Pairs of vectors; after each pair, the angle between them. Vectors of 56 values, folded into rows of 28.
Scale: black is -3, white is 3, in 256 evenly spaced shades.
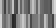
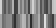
nearly parallel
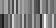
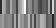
orthogonal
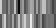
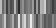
nearly parallel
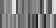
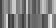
partly aligned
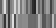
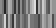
nearly opposite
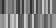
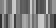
orthogonal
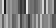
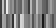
orthogonal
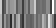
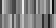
nearly opposite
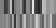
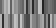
partly opposed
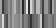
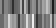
orthogonal
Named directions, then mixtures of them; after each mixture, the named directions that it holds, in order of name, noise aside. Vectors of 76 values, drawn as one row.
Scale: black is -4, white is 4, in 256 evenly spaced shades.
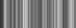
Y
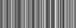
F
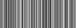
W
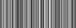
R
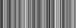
F, R, Y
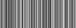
W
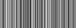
F, W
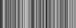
F, W, Y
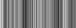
Y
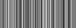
W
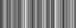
F, Y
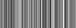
F, W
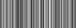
R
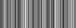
F, Y
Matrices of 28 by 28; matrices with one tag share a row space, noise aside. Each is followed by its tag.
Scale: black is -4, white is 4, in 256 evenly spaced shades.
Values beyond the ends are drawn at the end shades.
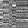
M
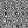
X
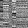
M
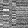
M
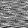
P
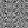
X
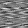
P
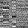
M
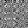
X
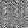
X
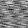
P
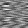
P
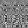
X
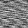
P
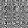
X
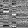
M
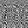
X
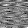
P
